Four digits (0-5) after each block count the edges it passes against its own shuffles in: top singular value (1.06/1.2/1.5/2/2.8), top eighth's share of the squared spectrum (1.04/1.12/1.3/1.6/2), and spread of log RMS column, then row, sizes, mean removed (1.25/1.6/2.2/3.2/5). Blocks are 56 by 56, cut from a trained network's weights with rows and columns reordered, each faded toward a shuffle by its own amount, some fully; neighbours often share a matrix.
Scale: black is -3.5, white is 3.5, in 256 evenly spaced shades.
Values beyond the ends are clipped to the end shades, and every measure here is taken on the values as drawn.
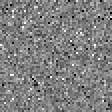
0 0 0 0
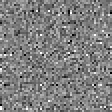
2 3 1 2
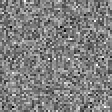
2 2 0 1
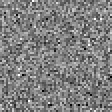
0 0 0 0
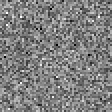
0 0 0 0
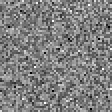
0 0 0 0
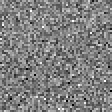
0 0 0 0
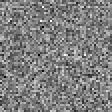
2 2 0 0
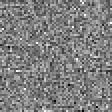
1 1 0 0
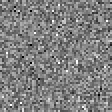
0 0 0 0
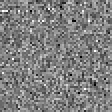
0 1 0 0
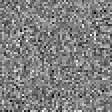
2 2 0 1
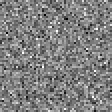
1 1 0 0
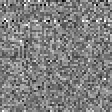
2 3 0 2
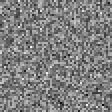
0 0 0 0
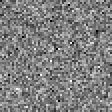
0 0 0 0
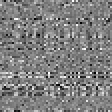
4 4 0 4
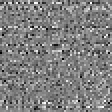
4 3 0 3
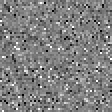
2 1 0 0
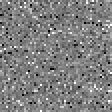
2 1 0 1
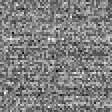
3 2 0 1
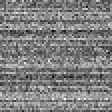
4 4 0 2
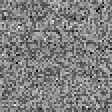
1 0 0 0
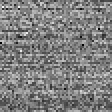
3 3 0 0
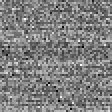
3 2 0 0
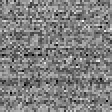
3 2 0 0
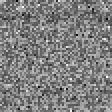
1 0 0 0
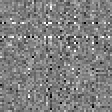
3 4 2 2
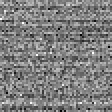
3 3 0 1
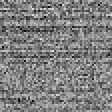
3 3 0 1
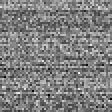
3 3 0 0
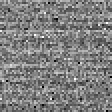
3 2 0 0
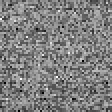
2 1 0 0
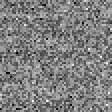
1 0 0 0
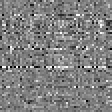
4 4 0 3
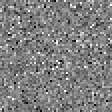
2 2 0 1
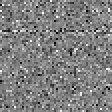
3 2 0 1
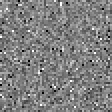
1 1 0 0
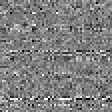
4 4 0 3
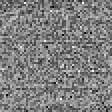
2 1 0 0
